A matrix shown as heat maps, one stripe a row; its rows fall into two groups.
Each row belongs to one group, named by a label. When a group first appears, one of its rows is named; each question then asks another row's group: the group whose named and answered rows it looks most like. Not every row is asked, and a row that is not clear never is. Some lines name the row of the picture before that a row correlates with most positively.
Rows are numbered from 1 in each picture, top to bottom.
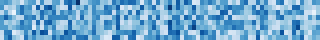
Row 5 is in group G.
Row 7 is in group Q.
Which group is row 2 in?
G
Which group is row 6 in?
G
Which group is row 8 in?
Q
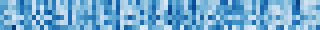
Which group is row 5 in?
G
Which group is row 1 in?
G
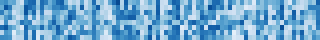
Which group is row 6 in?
Q
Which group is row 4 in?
Q
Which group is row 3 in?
Q
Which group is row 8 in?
Q
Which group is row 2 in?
Q
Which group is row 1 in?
Q
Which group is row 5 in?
G
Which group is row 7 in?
Q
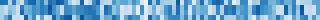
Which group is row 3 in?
G
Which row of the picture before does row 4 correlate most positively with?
7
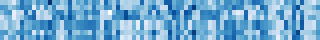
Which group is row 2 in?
G
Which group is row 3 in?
Q
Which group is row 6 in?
G
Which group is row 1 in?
G
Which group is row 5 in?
G
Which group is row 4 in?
Q
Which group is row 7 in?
G
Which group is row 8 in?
G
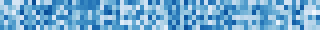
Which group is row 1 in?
Q
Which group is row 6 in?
Q
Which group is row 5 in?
G
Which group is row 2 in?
G
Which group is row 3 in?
G
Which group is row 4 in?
Q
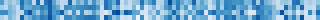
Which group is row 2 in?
G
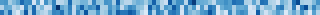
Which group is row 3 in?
Q
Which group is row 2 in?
Q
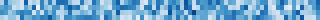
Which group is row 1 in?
Q
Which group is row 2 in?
Q
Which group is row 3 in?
G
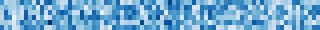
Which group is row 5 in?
G
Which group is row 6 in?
Q
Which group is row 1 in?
G
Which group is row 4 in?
Q
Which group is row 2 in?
Q
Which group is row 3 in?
Q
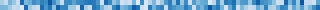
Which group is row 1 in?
G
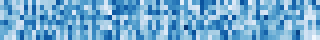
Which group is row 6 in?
Q
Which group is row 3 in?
Q
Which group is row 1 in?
Q
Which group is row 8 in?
G
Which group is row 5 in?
Q
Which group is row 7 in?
G
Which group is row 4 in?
G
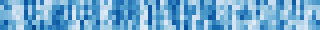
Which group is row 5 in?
Q
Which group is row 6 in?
Q
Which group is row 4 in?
Q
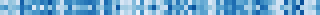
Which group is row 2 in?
G
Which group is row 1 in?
G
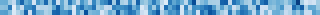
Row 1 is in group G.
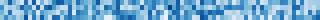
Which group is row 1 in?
Q
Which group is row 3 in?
Q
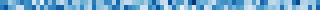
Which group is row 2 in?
Q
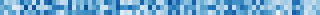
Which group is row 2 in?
Q
